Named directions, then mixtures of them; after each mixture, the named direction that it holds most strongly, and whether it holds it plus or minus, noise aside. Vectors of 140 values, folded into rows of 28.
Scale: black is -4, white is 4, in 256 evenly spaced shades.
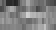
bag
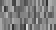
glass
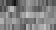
bag, plus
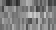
bag, plus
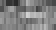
bag, plus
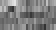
bag, minus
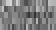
glass, plus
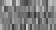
glass, plus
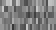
glass, plus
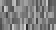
glass, minus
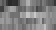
bag, plus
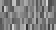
glass, minus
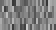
glass, plus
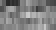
bag, plus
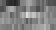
bag, plus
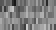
glass, plus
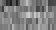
bag, plus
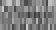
glass, plus
